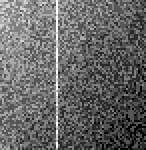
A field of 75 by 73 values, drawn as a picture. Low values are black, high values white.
Slope: up to the top left. Odd lines: column 29. Mirror symmetry: none. Ninth with the highest average: top left.
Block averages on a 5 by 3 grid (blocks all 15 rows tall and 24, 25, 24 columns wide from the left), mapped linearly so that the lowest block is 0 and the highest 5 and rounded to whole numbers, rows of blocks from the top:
542 / 432 / 431 / 321 / 320
